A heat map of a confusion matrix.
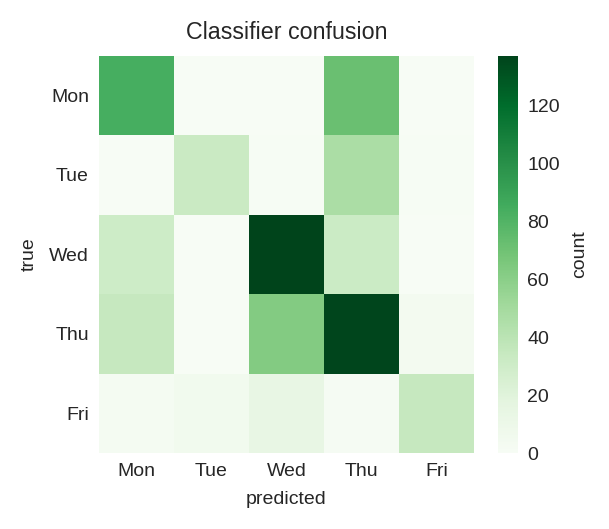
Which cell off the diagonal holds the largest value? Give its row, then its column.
Mon, Thu
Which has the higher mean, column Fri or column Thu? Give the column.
Thu
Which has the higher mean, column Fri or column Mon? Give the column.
Mon
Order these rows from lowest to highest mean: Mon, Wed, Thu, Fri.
Fri, Mon, Wed, Thu
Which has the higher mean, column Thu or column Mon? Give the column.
Thu
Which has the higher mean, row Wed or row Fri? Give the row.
Wed
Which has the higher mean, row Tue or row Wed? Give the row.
Wed
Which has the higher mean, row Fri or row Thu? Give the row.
Thu
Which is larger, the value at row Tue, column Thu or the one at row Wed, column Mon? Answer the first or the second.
the first
